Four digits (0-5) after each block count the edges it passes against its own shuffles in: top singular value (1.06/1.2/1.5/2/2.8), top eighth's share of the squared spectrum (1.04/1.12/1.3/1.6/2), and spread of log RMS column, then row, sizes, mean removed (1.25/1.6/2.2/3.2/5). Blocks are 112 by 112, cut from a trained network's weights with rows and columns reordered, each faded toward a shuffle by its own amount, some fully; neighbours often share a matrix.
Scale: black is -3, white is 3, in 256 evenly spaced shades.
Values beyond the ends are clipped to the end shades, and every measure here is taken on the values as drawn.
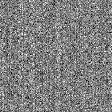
3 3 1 1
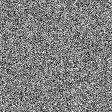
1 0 0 0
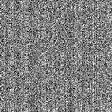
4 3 1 1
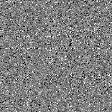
3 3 2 2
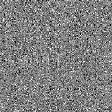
3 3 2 2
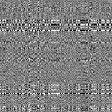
5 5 2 4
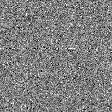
3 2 0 1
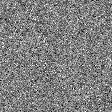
2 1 0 0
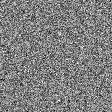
0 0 0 0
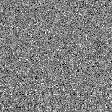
3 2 0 1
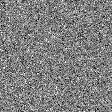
2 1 0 0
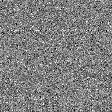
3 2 0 1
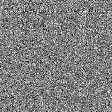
3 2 0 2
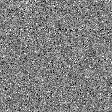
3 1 0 1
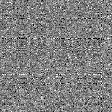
4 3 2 2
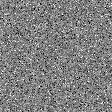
0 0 0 0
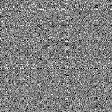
4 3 2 2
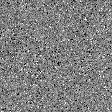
1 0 0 0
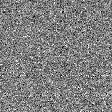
2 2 0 1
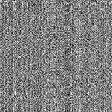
4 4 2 1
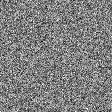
0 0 0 0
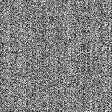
3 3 0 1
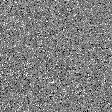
1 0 0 0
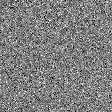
2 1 0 0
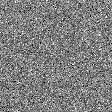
1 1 0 0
